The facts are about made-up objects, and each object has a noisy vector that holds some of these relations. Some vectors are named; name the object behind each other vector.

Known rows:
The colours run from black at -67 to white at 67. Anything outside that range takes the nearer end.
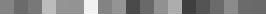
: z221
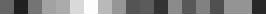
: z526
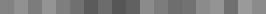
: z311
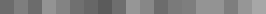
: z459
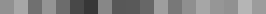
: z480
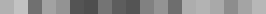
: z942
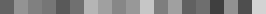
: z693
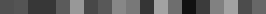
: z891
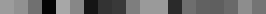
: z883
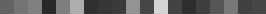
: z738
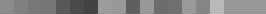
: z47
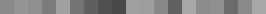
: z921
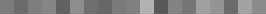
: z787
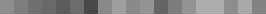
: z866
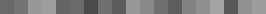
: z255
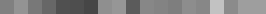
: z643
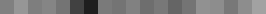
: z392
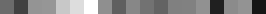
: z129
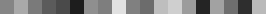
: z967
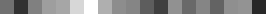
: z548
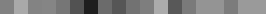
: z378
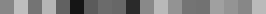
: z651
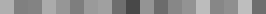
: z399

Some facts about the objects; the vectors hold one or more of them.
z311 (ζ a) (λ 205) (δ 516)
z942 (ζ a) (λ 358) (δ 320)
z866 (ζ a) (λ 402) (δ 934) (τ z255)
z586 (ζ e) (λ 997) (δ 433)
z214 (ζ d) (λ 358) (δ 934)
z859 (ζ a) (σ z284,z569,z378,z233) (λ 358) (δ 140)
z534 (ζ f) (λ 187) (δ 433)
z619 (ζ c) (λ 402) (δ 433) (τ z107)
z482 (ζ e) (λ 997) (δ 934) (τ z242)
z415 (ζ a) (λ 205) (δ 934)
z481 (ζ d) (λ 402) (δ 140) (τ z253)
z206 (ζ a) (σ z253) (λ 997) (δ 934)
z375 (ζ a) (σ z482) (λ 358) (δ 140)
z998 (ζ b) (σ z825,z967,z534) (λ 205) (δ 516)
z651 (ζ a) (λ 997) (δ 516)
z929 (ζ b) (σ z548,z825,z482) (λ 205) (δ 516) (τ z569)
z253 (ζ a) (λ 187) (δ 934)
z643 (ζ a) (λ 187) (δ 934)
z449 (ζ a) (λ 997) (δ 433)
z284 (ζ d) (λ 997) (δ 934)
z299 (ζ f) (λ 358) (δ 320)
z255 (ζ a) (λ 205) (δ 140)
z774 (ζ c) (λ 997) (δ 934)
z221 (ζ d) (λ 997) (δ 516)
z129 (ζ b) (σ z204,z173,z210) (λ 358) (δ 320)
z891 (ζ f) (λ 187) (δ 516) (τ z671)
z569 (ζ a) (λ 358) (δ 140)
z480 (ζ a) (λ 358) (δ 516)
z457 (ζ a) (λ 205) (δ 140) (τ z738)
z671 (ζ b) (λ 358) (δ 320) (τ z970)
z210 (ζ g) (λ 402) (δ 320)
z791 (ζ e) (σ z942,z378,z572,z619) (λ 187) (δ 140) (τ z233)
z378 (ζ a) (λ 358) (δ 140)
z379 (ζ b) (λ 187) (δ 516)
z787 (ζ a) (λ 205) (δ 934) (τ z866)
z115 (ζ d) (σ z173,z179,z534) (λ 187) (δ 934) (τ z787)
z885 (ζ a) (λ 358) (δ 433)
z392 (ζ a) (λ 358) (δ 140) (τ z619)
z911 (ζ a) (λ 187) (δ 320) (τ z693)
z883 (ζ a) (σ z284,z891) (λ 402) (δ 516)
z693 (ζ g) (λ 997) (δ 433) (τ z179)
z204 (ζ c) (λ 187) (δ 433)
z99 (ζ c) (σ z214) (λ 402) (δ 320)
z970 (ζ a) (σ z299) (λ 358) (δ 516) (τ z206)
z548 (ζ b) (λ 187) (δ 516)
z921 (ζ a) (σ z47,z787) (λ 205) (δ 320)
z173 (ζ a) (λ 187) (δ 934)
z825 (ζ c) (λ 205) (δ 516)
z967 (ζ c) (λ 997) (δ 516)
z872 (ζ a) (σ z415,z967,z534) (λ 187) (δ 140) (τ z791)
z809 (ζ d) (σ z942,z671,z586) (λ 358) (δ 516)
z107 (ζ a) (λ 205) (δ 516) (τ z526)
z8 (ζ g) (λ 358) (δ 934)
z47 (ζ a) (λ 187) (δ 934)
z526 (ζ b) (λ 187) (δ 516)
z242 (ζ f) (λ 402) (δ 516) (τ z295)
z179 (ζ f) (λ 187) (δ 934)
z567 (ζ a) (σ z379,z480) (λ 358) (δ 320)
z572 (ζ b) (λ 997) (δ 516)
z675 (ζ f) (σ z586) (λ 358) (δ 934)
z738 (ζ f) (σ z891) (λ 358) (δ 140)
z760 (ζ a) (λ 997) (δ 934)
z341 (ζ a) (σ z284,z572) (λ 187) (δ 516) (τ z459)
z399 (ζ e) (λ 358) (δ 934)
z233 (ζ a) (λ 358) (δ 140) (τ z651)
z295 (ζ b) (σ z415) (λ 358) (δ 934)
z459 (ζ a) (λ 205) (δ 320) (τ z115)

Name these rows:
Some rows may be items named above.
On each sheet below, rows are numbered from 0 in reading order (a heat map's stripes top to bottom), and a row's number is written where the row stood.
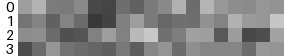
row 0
z567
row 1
z911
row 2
z825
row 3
z415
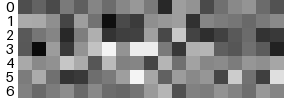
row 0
z242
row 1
z859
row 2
z738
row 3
z115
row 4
z482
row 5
z204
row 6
z787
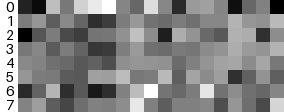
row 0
z998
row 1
z911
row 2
z534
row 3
z911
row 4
z866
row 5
z8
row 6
z872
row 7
z619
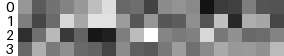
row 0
z284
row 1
z671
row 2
z872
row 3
z885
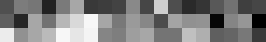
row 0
z738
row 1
z295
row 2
z809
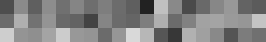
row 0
z299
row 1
z885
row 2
z791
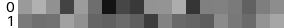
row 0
z859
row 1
z107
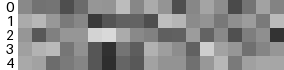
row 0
z210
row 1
z206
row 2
z214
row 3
z375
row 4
z970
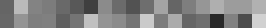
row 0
z885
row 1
z693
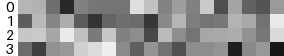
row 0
z99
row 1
z449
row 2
z586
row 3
z129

